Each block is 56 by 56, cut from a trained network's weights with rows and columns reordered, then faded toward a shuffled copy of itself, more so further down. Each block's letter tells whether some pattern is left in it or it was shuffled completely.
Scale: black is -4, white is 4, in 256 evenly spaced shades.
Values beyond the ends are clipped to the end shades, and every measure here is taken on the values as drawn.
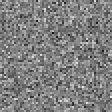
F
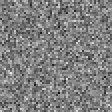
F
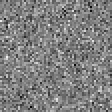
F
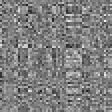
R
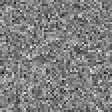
F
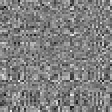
R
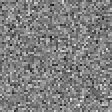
F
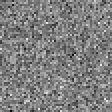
F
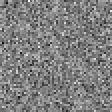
F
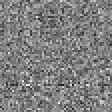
R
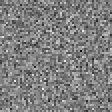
F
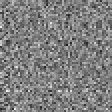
R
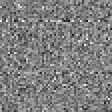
R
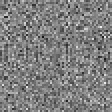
R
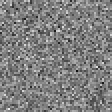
F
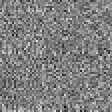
R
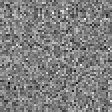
R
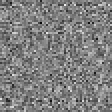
R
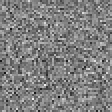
R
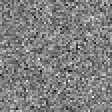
F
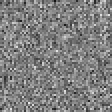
R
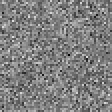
F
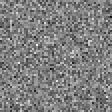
F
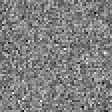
F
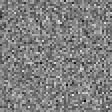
R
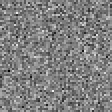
F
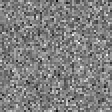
F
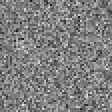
F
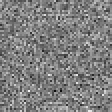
R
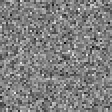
F
